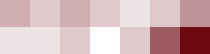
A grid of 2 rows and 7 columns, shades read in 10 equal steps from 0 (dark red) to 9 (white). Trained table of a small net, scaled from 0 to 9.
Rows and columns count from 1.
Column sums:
14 15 13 16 15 10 5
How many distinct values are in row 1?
4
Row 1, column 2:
7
